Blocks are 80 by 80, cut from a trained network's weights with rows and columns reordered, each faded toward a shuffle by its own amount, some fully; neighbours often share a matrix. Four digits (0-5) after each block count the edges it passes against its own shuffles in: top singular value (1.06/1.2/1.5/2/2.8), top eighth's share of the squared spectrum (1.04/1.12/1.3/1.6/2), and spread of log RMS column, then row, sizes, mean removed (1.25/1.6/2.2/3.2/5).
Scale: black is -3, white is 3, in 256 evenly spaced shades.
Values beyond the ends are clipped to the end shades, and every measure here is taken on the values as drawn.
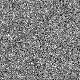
1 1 0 0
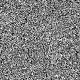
2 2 0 0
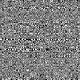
3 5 2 3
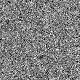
0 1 0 0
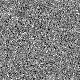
0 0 0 0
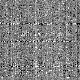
3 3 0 3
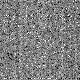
2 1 0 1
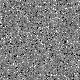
0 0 0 0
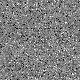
0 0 0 0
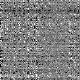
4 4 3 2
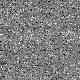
1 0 0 0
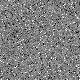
0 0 0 0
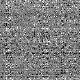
3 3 3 1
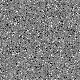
0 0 0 0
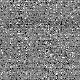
3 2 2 0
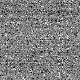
2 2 2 0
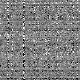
3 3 3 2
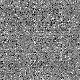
2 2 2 0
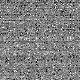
3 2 2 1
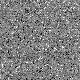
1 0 0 0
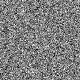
2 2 0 0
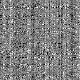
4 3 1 3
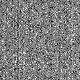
2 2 0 1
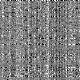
4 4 1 4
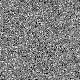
0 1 0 0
